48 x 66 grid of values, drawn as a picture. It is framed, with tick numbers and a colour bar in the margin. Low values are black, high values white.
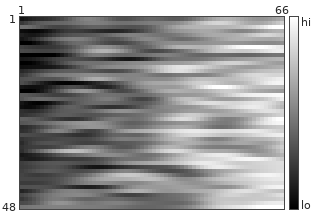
Overall the values sit about 50% of the way up the scale. The field climbs toward the right. The grain runs across in streaks.
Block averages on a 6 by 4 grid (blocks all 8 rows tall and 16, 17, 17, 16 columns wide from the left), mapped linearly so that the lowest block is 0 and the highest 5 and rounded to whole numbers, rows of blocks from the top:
0 1 3 4
0 2 3 4
0 1 4 5
1 2 4 4
1 2 3 5
1 2 3 5
